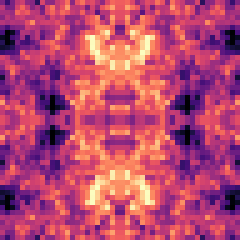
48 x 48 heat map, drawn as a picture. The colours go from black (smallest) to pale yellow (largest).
Mirror symmetry: left to right and top to bottom. Seam: none. Grain: blotchy. Odd rows or columns: none. Stripes: none. Histogram: bell-shaped.
